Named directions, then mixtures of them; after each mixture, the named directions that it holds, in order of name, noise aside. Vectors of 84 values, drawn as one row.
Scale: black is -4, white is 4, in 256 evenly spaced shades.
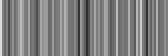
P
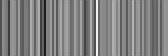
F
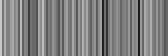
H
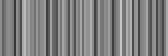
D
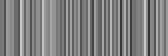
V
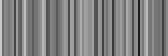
D, H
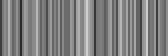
D, P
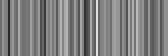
F, P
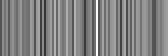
F, V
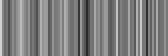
P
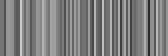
V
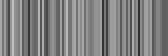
F, H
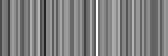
F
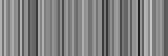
H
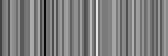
F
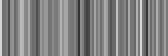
P
